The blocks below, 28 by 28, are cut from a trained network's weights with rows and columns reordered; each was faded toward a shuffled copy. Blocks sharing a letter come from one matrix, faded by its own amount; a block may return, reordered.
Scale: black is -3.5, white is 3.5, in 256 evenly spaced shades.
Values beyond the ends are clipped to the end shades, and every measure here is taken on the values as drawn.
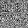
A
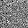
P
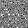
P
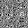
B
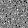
P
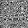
B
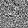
A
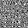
B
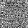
A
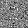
P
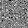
P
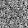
A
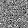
P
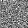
A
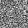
A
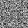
A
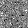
P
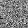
A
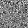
B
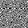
B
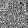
B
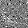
P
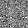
P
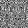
B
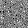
P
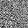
A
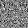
A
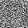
A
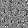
P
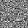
B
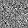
B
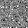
P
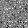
P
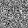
A
